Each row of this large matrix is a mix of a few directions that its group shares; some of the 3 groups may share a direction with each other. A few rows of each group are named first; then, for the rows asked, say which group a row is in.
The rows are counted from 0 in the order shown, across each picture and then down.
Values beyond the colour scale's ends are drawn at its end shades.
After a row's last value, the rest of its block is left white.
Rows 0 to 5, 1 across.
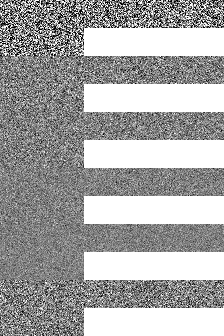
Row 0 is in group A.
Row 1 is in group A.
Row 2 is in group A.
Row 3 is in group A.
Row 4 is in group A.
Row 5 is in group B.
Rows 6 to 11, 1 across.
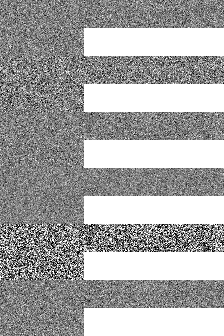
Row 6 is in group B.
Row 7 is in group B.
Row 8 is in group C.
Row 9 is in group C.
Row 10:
C
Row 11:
B
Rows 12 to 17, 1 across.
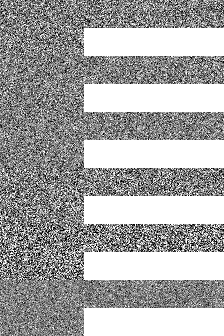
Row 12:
B
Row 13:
C
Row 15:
A
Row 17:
C
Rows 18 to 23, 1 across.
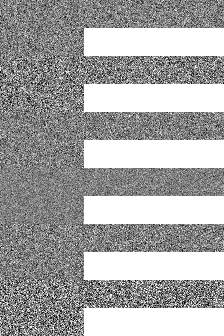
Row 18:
B
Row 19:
B
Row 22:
A
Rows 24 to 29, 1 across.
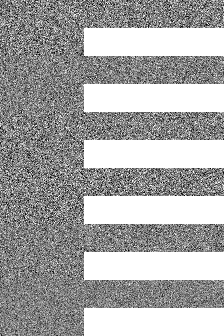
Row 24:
A
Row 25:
C
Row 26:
B
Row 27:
A
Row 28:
C
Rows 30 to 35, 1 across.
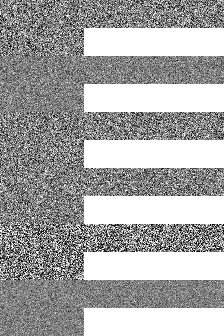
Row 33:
B
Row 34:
A
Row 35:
B
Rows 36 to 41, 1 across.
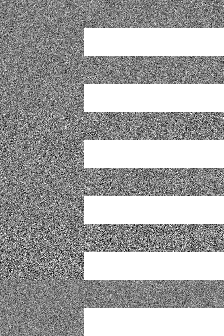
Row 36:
C
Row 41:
B
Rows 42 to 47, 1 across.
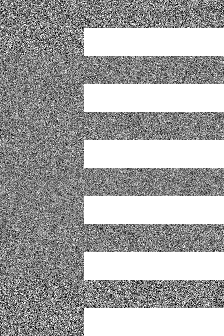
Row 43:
C
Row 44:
A
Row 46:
A
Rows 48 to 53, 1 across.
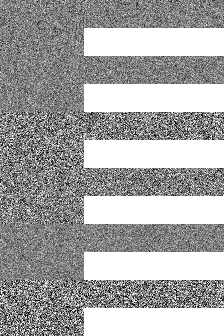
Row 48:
A
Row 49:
B
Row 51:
B
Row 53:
B
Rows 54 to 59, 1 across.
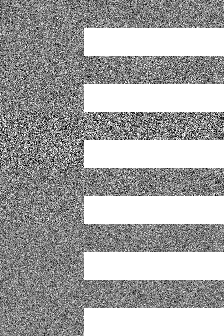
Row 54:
A
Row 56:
C
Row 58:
B
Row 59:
A
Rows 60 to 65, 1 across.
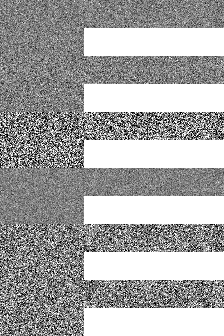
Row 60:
C
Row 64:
C
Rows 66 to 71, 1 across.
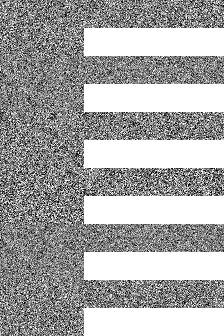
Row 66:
C
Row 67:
B
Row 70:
B
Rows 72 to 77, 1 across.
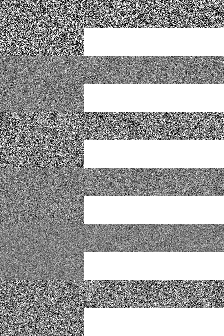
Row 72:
A
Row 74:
A
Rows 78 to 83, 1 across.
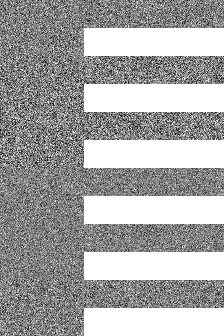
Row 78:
B
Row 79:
C
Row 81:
B
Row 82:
B
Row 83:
A
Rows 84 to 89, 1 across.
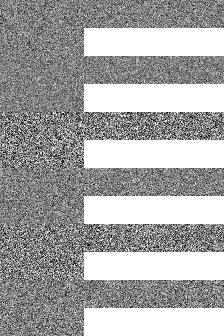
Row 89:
C
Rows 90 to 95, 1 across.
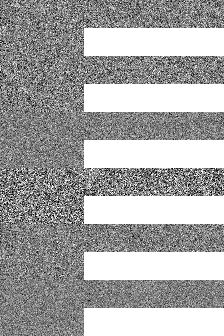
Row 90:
A
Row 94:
A
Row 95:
B
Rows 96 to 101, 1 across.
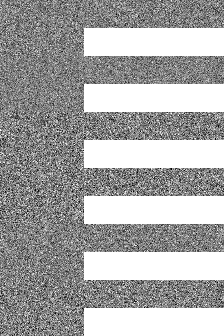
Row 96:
A
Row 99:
A
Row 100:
B
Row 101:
B
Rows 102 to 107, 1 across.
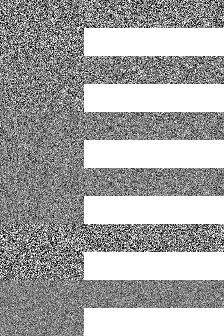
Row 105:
B
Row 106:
B
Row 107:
A
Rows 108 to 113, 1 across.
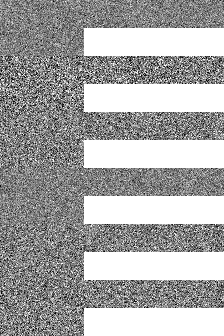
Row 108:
A
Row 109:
A
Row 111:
A
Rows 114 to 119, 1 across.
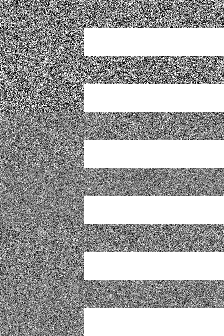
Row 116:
A
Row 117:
B
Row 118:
A
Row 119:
B
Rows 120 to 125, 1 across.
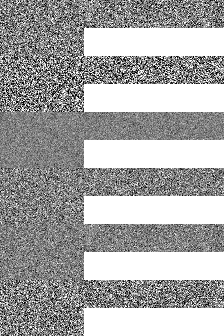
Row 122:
A
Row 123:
A
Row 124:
C
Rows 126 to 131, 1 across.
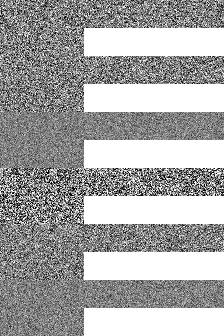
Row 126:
B
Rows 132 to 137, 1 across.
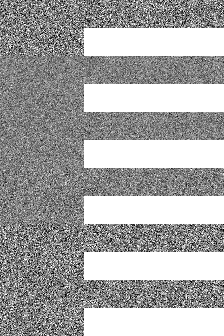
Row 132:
B
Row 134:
B
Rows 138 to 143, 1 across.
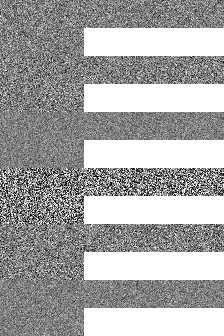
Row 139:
C
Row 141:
C
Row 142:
C
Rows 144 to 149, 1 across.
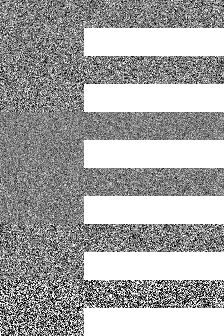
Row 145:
B
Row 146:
C
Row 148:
A
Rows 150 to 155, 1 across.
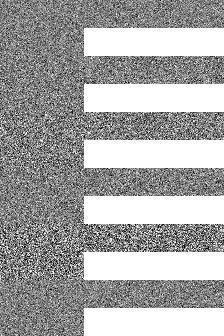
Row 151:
C
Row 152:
B
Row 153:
A
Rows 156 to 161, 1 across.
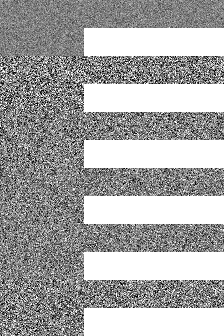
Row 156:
A
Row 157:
B
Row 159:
A
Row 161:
A
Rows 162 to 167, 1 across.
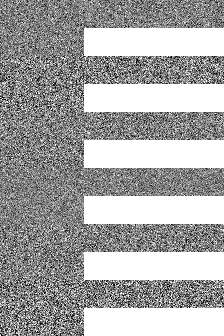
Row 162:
C
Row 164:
B
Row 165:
A
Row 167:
A
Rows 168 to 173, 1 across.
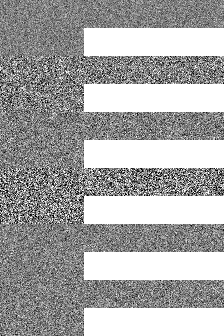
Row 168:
C
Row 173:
A
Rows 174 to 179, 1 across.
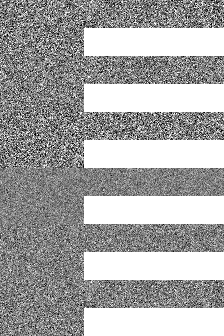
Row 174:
C
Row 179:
C
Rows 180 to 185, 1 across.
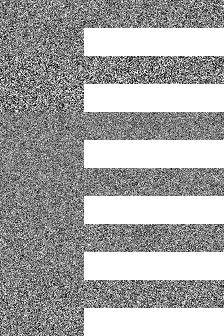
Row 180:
C
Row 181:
A
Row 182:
B
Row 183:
A
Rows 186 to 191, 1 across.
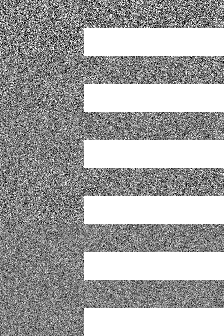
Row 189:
C
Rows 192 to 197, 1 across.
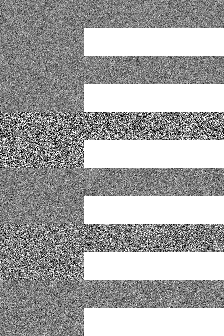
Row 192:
B
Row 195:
C
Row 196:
B
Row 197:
A
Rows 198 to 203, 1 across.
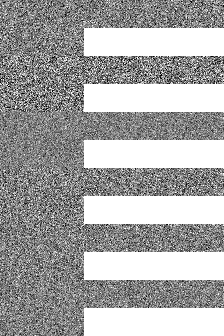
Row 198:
C
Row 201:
C
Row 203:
A
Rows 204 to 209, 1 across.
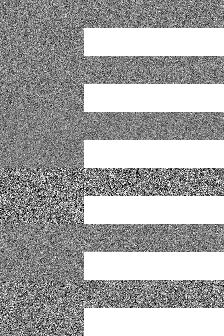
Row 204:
C
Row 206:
C
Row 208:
B
